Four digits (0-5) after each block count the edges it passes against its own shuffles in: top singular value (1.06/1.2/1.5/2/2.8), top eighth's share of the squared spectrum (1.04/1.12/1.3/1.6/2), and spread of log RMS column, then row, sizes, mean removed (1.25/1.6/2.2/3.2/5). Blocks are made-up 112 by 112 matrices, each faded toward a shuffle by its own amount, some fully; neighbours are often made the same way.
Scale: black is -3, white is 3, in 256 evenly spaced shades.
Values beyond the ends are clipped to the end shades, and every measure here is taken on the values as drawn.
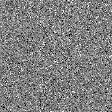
0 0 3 0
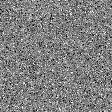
0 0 0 0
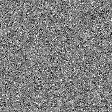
0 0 1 0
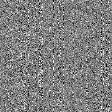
1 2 4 0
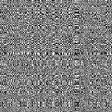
5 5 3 4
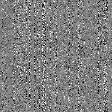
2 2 4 0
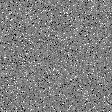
0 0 0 0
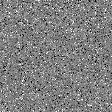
0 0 1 0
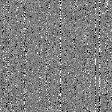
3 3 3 0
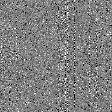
2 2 3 0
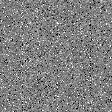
1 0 1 0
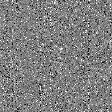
1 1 3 0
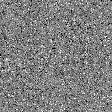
2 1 0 0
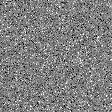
0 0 0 0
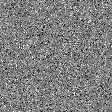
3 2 0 0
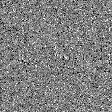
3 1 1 0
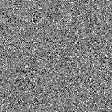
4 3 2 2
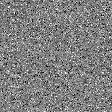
3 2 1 0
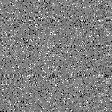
4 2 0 1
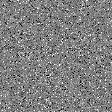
1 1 2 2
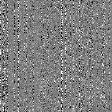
2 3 4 0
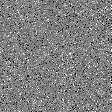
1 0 1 0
